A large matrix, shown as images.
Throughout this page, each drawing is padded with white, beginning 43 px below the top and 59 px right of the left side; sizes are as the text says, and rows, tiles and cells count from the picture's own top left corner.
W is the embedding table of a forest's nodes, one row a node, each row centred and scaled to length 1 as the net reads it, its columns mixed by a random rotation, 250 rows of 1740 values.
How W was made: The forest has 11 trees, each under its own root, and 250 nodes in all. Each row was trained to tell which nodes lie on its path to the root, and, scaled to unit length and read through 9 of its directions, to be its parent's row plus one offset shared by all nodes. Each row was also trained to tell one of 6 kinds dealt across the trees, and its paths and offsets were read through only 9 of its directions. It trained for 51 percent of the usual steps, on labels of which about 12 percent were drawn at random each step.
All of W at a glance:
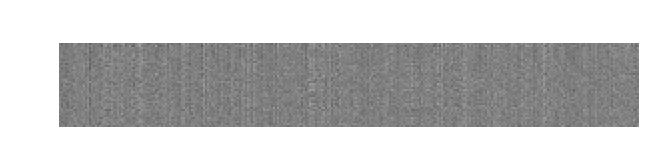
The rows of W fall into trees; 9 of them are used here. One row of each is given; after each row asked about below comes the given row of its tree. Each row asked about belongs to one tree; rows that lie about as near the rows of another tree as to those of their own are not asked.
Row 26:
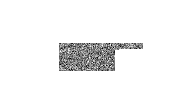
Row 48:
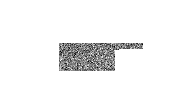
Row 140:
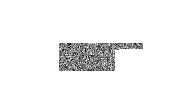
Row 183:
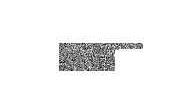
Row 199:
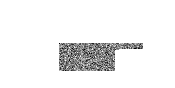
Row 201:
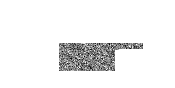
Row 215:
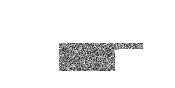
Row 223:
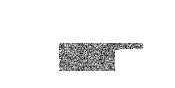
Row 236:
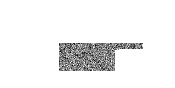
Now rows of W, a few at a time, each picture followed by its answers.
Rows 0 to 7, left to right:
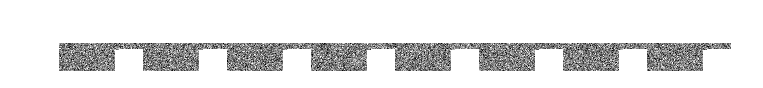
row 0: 140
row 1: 48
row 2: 48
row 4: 140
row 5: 48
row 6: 215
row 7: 140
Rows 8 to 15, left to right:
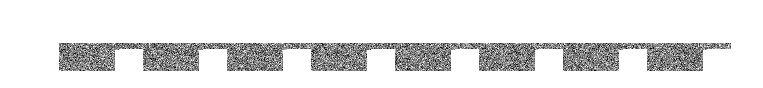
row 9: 215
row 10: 215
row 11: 236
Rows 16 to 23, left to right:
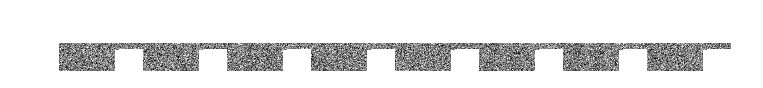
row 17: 236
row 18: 223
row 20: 236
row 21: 26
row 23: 215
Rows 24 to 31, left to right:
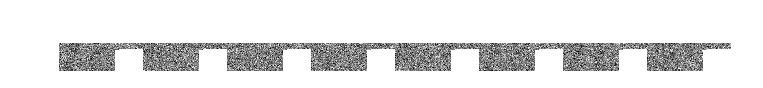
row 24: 26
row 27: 48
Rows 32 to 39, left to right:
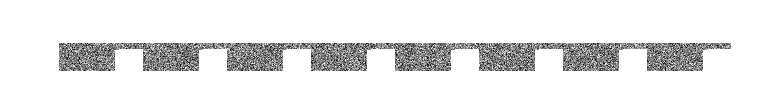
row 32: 215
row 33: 183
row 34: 140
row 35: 199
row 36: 199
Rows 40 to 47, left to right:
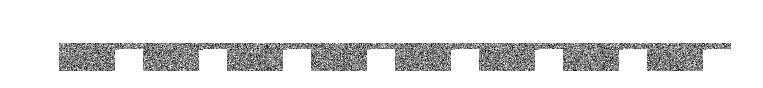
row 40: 26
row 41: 48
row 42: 140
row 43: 199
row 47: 140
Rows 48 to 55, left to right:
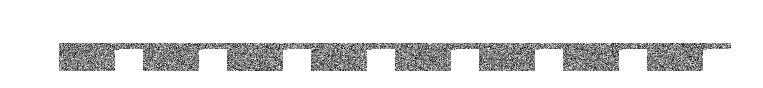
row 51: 140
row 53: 26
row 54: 201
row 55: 199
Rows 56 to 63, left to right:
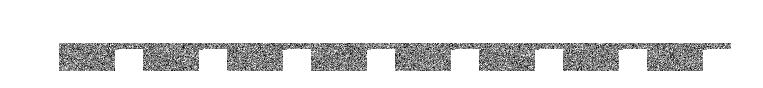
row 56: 201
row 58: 48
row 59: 26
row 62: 48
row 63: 140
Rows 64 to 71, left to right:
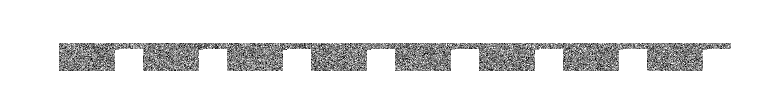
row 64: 183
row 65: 48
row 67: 199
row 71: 48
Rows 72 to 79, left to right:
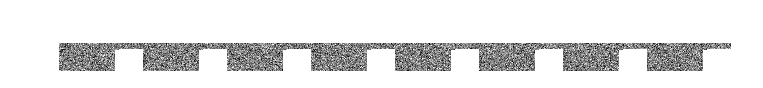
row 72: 236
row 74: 215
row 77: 183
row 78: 183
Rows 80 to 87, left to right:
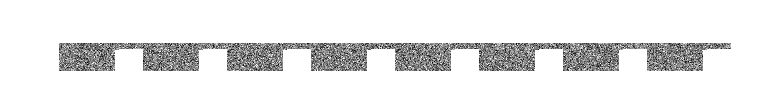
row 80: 223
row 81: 48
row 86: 183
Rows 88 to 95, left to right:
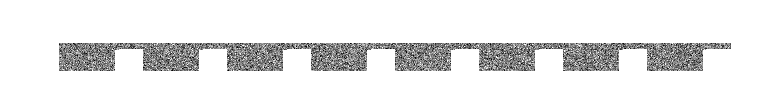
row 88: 215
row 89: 199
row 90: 140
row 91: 199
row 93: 215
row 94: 223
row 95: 201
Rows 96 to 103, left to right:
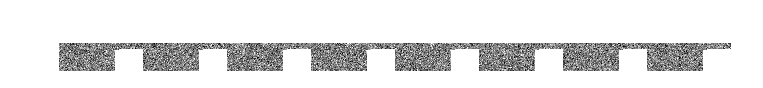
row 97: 140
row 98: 223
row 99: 215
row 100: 140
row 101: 199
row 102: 48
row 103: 199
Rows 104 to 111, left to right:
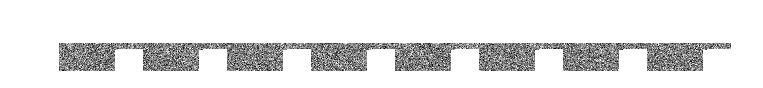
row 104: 201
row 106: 199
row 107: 140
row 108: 183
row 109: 199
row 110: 48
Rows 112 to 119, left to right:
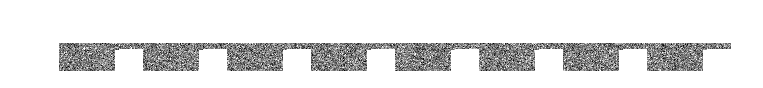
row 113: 48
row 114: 201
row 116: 223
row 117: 215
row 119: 201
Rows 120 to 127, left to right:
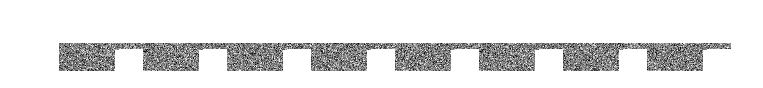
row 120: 199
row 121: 236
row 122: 215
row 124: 236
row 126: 199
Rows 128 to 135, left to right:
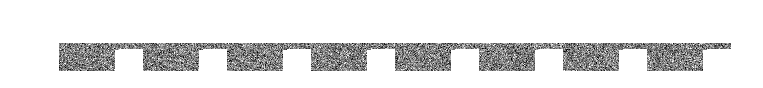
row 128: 199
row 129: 48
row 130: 236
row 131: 223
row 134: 236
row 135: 215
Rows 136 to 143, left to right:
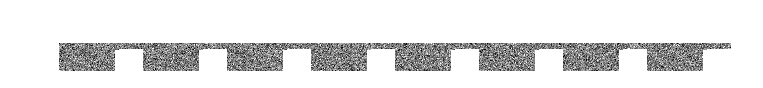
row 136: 236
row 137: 26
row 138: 48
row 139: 199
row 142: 199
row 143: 199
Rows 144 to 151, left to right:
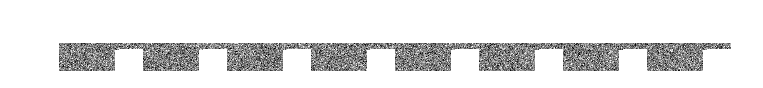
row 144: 140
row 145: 26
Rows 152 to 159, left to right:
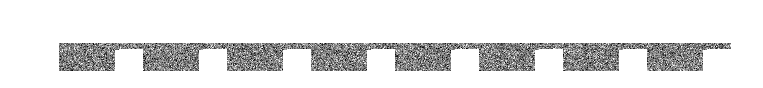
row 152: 183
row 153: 183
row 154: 201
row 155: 215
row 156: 183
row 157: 223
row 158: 223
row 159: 48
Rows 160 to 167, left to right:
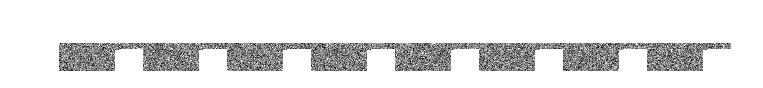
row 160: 183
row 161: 215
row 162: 236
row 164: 223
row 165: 199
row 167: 140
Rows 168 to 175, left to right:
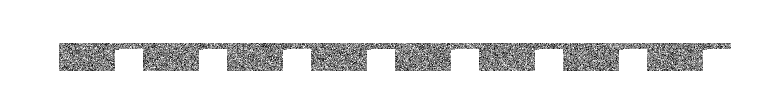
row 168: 199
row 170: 199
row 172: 183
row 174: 26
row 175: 140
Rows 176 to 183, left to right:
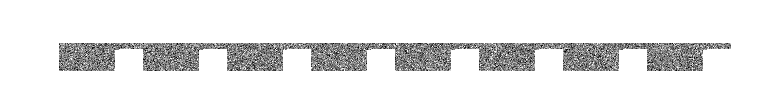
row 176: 48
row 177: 26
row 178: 26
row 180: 48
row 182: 236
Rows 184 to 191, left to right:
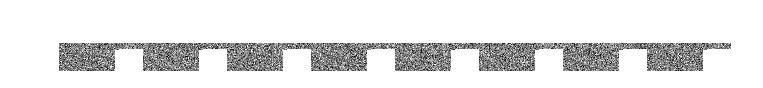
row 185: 48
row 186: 140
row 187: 183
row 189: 199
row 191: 199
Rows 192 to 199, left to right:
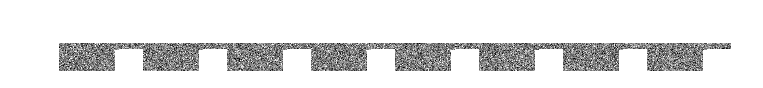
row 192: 140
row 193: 236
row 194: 215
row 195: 215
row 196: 140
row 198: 26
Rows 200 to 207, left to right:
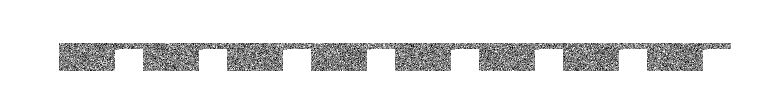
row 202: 26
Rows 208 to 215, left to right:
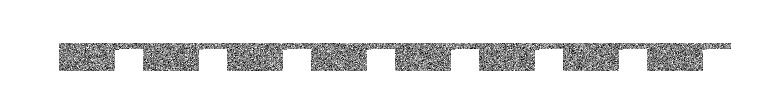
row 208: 140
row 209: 26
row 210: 140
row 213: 183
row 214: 48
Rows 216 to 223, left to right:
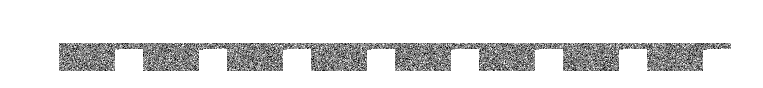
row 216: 201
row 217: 223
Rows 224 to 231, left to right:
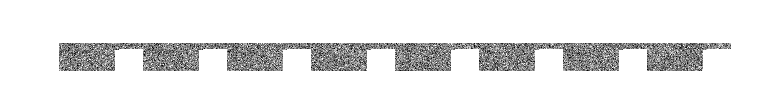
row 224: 48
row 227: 140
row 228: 26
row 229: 48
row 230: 48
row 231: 199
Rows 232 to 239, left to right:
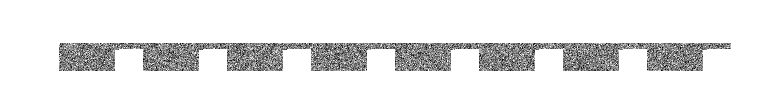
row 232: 223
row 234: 48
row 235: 201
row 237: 199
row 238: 140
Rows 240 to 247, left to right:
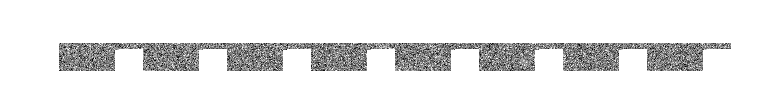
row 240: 183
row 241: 236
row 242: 183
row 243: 183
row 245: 140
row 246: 201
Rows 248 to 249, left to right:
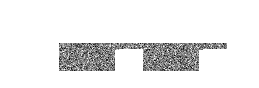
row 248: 26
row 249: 140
